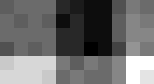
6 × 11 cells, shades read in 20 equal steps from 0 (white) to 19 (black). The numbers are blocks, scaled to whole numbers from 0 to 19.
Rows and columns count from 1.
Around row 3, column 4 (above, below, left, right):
12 11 11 16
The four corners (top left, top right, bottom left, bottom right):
12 11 3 2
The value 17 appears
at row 1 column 6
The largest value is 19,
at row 4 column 7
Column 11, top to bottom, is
11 10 9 10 0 2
